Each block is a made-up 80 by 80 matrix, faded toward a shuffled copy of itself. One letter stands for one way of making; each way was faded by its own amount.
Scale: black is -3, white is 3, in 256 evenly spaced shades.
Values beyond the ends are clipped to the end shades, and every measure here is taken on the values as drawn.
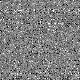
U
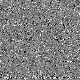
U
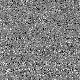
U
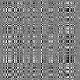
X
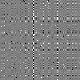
X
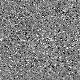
U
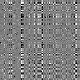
X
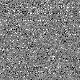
U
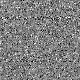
U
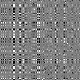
X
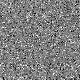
U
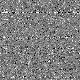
U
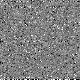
U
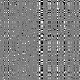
X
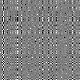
X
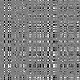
X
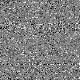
U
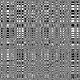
X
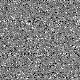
U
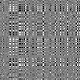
X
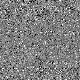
U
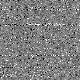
U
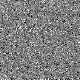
U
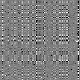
X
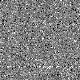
U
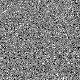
U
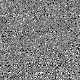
U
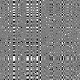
X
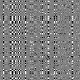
X
